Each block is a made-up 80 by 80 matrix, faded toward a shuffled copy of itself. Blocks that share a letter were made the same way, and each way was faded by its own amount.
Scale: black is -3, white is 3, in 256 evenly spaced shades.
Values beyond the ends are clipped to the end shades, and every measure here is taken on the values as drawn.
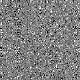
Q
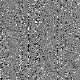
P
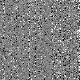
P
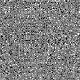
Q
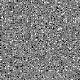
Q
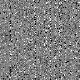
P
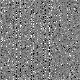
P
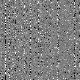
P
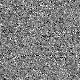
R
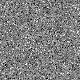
R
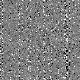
P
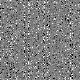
P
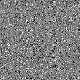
Q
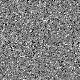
R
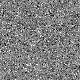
R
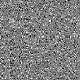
Q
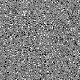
Q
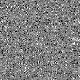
Q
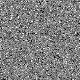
R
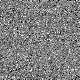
R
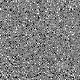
Q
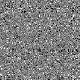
Q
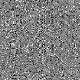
Q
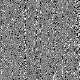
P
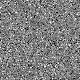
R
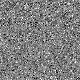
R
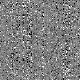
P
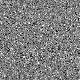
R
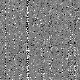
P
